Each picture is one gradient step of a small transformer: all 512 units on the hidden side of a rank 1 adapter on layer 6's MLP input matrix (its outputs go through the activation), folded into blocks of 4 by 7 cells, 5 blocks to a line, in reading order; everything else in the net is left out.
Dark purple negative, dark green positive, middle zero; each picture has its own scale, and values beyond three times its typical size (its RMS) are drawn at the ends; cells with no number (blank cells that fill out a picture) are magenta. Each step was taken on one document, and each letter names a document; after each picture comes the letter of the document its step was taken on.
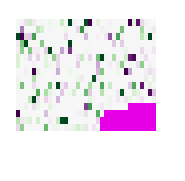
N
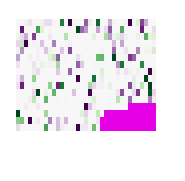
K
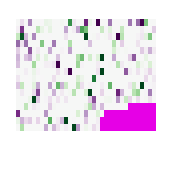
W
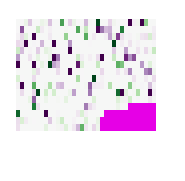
K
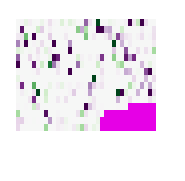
K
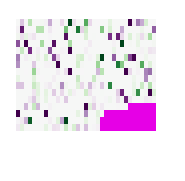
W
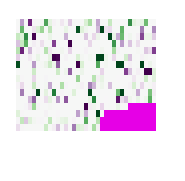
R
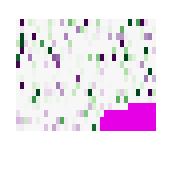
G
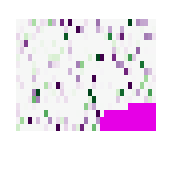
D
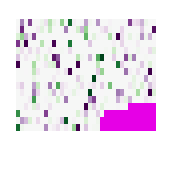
W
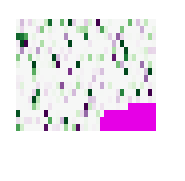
W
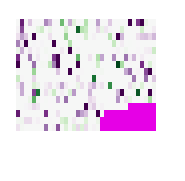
R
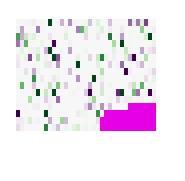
N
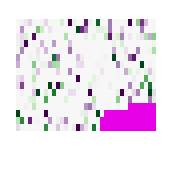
K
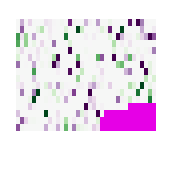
R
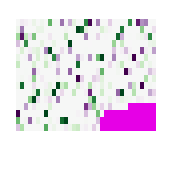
N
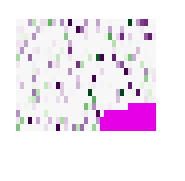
D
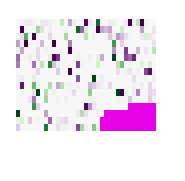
K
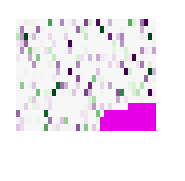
N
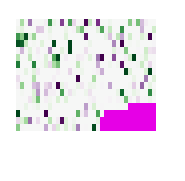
W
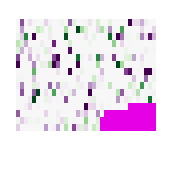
R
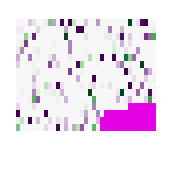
D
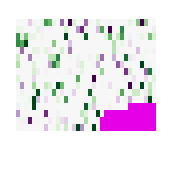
D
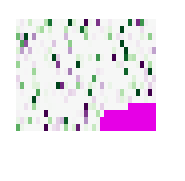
W
